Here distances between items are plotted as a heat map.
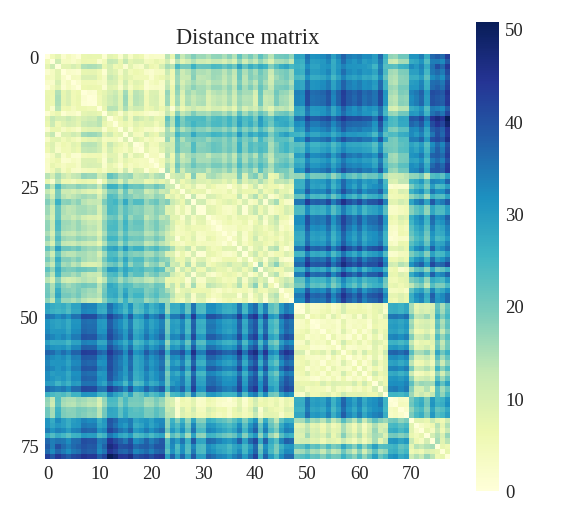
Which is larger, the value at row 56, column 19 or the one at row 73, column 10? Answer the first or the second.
the first
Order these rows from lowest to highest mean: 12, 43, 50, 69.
43, 69, 12, 50
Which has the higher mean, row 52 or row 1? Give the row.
52
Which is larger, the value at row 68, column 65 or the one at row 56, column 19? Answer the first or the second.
the second
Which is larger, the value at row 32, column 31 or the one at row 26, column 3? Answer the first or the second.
the second
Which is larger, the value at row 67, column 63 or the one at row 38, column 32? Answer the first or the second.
the first
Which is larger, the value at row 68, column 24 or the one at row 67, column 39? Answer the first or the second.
the first
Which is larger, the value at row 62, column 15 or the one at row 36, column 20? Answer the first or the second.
the first
